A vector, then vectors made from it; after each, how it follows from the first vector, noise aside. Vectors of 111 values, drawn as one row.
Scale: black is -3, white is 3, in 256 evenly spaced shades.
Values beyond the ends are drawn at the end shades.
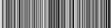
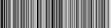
reversed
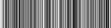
sign-scrambled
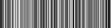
sign-scrambled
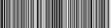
reversed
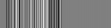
partly zeroed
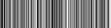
reversed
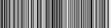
reversed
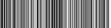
reversed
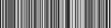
sign-scrambled
